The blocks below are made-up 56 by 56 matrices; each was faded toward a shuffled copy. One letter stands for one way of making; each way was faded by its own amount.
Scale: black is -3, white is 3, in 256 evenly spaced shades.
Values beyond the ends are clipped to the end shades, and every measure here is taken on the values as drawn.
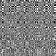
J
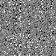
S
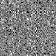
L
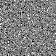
S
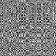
J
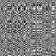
J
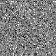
L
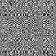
J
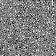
S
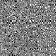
L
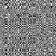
J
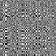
J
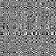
J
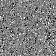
S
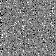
S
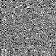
L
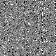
S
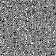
S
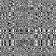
J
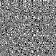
L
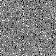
S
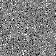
S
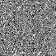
S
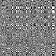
J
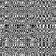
J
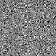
L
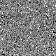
S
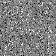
S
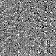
L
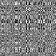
J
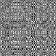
J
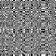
J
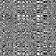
J
